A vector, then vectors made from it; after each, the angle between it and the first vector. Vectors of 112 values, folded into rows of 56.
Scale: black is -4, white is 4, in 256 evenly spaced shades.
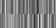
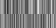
partly opposed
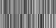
partly opposed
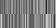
orthogonal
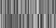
nearly opposite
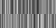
nearly parallel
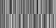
partly aligned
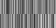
partly aligned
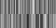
partly opposed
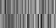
nearly opposite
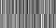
partly aligned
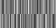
partly aligned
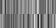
nearly opposite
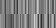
nearly opposite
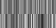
partly opposed
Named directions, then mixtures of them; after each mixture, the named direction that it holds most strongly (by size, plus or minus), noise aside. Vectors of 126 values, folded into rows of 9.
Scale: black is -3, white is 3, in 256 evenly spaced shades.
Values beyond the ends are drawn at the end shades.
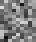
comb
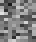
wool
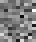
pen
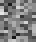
wool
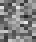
wool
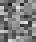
wool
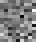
pen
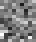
comb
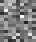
wool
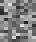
wool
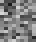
wool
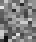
comb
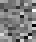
pen
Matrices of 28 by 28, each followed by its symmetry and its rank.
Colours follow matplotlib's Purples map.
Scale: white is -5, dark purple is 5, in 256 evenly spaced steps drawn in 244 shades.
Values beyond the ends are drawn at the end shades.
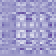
neither, rank two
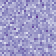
antisymmetric, full rank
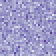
antisymmetric, full rank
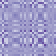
symmetric, rank two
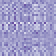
neither, rank three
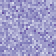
antisymmetric, full rank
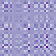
symmetric, rank two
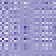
neither, rank two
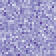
antisymmetric, full rank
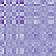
symmetric, rank two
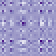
symmetric, rank two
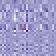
neither, rank three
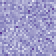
antisymmetric, full rank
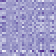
neither, rank three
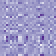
neither, rank three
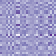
neither, rank two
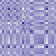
symmetric, rank two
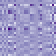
neither, rank two
